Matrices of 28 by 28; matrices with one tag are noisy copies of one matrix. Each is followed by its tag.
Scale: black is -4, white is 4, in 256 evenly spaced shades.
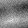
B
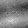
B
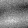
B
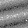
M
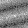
M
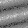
M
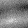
B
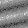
M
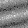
M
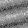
M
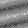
M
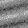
M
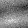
B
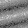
M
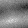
B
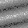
M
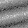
M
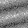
M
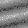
M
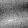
B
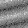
M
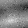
B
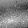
B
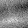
B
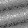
M
